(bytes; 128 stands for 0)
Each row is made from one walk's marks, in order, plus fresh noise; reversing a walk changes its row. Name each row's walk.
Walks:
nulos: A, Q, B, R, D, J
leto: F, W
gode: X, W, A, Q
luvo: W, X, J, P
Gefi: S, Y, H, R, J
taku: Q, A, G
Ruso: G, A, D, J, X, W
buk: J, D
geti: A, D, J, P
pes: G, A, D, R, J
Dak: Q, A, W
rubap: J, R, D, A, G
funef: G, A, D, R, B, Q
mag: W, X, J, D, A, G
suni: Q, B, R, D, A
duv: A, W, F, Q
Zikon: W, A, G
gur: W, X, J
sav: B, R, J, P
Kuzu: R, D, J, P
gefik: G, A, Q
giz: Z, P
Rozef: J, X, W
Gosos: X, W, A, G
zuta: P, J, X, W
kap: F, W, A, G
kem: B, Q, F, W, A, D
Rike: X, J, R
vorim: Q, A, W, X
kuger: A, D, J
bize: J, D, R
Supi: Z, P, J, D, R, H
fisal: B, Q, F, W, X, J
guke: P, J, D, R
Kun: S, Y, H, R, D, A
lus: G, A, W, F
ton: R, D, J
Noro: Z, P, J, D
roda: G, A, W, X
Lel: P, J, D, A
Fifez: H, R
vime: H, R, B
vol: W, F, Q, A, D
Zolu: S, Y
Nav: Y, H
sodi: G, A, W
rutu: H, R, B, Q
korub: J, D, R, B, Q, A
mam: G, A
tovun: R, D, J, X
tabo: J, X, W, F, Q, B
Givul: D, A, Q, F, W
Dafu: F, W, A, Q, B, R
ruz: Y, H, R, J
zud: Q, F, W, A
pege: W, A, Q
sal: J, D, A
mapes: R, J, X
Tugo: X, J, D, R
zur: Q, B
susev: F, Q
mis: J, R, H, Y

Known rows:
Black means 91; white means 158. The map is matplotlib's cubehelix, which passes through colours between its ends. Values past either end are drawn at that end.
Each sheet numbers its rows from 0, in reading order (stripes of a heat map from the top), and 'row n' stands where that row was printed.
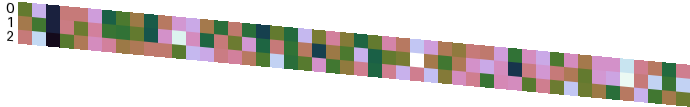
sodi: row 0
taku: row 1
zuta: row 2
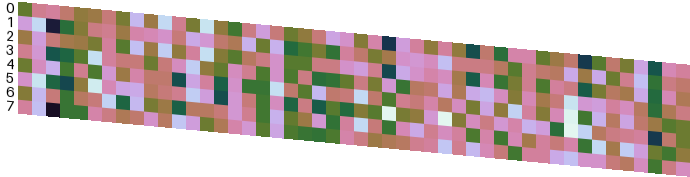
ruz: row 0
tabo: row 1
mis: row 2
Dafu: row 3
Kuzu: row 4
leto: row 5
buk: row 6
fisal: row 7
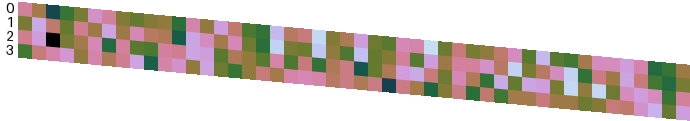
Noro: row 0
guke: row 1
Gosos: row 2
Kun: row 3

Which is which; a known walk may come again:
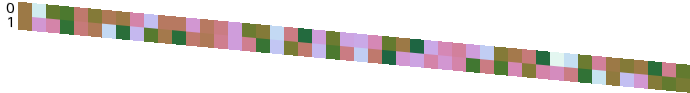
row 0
sav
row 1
buk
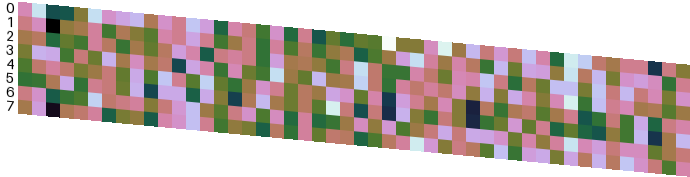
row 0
leto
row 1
Gosos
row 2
nulos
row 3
Kuzu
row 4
ruz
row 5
Nav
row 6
Dafu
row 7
roda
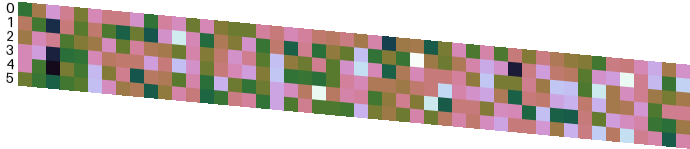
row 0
Kun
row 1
taku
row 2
korub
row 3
fisal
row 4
giz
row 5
Givul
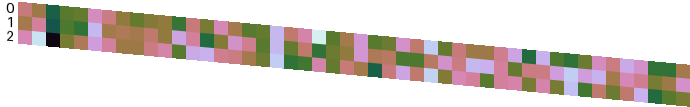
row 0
Noro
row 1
kem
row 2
zuta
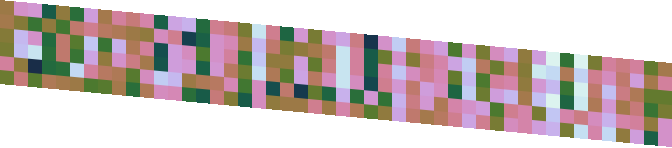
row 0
tovun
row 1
suni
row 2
bize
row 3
ton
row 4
zud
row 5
funef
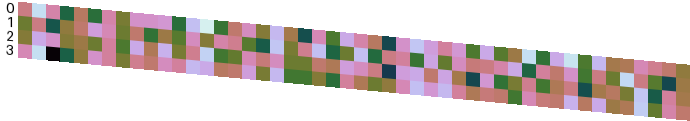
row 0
mapes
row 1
Lel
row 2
mis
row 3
tabo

